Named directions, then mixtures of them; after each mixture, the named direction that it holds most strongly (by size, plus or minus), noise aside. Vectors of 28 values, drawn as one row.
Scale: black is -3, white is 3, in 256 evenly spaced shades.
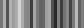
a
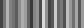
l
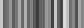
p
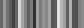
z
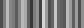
l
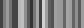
l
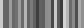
p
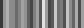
l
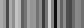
l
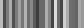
p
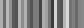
p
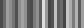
l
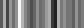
a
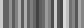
p
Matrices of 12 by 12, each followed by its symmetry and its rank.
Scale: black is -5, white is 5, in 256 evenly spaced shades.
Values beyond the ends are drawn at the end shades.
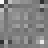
symmetric, rank two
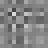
symmetric, rank two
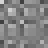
symmetric, rank two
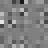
antisymmetric, rank two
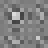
symmetric, rank two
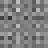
antisymmetric, rank two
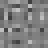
antisymmetric, rank two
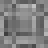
antisymmetric, rank two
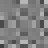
antisymmetric, rank two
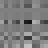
neither, rank one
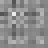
symmetric, rank two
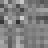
antisymmetric, rank two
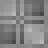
symmetric, rank two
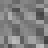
antisymmetric, rank two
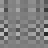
neither, rank one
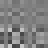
neither, rank one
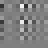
neither, rank one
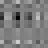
neither, rank one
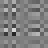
neither, rank one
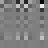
neither, rank one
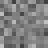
antisymmetric, rank two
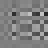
neither, rank one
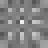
symmetric, rank two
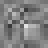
symmetric, rank two
